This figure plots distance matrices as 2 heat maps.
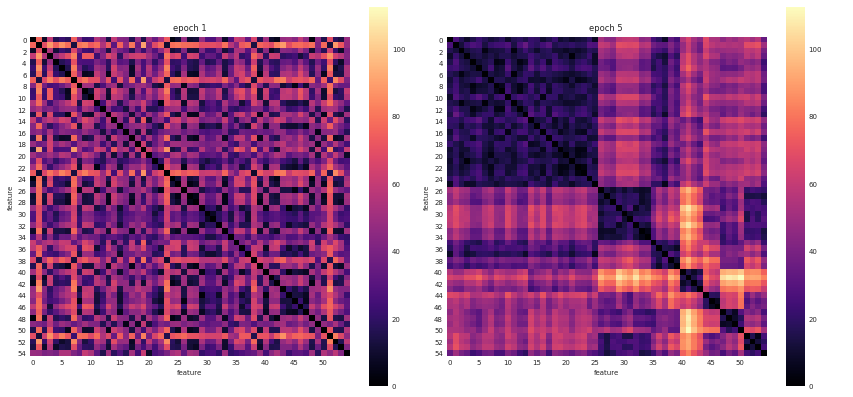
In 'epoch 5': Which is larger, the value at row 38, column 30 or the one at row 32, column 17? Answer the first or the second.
the first
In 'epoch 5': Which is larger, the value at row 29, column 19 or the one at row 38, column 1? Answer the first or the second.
the first
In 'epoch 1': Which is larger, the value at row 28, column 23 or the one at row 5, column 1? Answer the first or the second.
the second
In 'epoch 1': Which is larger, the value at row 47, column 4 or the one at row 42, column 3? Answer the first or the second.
the second
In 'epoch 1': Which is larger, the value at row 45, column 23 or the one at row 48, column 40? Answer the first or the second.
the first
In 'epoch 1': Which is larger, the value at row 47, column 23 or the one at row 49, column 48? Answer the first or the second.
the first
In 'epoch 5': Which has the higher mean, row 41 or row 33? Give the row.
41
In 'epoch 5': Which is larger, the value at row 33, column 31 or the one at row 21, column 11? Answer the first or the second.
the first
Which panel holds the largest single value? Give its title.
epoch 5
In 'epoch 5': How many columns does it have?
55
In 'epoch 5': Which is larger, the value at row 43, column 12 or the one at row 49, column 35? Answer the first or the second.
the first
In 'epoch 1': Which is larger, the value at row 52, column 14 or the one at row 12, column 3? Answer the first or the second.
the first
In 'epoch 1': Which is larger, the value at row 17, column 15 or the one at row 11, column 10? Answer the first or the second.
the second
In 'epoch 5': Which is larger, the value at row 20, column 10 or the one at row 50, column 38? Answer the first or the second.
the second
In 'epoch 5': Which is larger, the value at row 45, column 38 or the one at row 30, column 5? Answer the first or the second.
the first
